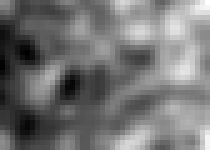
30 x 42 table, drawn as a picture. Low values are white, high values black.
Ninth with the lowest average: top right. Slope: up to the left. Odd rows or columns: none. Grain: blotchy. Lone odd cells: none. Stripes: none.
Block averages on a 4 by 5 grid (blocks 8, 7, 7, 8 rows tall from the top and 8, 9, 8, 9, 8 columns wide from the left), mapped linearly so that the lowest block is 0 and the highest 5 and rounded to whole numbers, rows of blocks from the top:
4 3 2 1 0 | 5 3 2 2 0 | 4 4 3 2 1 | 4 3 3 1 1
